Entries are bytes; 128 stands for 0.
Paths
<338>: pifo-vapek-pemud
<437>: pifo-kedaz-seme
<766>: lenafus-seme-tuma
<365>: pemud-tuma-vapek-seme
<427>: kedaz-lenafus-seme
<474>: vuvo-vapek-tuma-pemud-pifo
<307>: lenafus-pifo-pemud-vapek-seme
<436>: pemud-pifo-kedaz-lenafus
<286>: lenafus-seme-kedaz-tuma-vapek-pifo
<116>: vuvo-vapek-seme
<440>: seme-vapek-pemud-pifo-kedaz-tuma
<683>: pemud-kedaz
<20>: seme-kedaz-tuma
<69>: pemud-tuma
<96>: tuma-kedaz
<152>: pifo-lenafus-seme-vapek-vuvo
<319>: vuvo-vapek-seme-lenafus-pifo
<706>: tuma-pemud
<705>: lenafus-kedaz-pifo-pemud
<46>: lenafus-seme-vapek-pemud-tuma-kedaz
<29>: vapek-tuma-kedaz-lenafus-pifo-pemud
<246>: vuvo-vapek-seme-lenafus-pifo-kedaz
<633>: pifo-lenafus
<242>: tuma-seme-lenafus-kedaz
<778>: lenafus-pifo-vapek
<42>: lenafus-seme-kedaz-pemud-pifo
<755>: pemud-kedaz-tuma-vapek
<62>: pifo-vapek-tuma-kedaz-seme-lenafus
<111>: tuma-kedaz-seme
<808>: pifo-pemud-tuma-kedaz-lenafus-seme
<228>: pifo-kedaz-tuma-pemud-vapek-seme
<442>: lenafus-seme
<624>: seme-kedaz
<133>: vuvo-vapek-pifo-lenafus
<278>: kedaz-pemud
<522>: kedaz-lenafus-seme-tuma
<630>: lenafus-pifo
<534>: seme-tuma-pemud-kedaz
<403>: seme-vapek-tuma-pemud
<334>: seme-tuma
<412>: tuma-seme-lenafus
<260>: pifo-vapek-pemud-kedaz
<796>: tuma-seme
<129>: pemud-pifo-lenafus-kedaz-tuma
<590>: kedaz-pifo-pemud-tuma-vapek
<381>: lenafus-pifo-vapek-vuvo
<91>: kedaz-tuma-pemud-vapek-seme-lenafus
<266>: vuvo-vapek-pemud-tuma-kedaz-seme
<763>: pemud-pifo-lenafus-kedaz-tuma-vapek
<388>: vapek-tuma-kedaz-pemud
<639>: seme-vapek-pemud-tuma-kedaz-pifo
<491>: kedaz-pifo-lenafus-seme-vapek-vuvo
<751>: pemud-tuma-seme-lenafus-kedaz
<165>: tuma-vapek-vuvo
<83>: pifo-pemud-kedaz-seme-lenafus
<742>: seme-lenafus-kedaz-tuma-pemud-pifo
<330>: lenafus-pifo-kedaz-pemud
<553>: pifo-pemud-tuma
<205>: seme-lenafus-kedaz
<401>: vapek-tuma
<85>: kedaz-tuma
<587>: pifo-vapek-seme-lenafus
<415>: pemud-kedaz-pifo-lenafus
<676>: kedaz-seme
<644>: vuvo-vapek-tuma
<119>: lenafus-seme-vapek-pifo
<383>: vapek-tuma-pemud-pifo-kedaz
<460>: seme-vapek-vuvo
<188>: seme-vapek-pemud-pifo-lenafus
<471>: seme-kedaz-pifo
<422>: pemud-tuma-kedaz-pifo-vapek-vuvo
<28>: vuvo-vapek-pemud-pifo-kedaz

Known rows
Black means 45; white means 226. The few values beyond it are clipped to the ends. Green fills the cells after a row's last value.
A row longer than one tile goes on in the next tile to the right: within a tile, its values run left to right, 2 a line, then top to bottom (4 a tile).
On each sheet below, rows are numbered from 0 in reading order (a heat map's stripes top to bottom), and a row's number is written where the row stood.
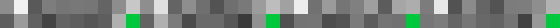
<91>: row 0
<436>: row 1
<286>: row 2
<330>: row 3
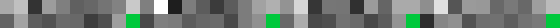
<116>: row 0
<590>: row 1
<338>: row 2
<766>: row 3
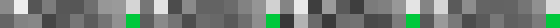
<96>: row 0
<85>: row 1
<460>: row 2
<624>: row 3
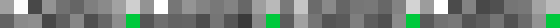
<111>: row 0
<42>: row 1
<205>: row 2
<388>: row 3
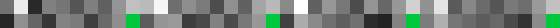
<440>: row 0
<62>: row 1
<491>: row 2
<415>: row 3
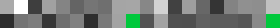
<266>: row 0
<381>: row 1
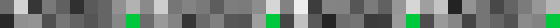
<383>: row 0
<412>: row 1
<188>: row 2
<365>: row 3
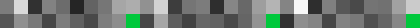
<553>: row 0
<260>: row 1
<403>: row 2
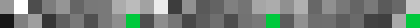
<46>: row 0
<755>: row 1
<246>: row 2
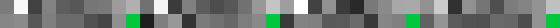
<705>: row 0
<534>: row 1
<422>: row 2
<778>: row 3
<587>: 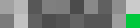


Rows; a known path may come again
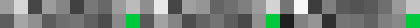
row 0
<437>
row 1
<676>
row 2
<534>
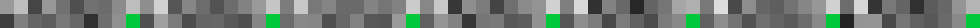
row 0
<644>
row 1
<683>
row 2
<242>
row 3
<796>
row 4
<553>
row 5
<85>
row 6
<383>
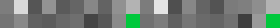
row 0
<129>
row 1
<330>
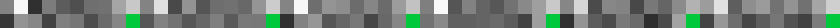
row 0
<403>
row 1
<20>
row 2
<522>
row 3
<278>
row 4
<28>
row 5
<119>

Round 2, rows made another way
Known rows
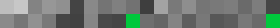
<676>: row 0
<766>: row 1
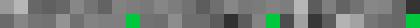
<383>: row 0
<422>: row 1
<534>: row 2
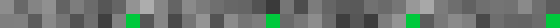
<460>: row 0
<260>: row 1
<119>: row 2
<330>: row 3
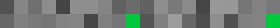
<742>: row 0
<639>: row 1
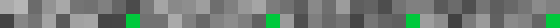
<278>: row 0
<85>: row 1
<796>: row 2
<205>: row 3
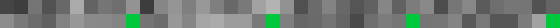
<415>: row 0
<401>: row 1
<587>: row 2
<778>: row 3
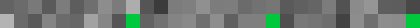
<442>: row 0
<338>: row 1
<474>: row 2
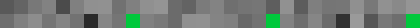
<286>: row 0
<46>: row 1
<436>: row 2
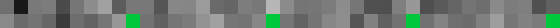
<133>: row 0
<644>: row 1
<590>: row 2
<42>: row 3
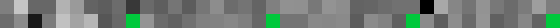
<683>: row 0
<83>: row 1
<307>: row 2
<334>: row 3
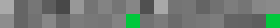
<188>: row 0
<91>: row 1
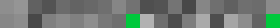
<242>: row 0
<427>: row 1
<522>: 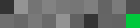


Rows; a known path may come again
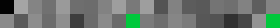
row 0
<334>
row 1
<381>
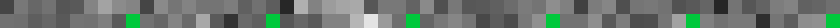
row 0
<412>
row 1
<522>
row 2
<69>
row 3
<119>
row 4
<778>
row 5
<319>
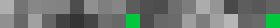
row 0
<437>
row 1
<706>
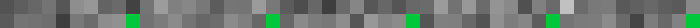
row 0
<474>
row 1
<20>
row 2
<705>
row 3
<266>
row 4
<152>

